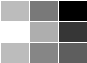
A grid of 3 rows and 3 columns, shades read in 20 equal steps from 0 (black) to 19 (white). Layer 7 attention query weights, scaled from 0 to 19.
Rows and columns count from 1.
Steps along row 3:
down down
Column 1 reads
14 19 14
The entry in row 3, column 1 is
14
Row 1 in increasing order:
0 9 14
